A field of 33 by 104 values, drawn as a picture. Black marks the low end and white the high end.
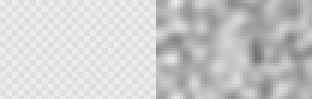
It is made of 1 by 2 panels. Panel 1,1: very high, checkered, faint in contrast. Panel 1,2: high, blotchy.
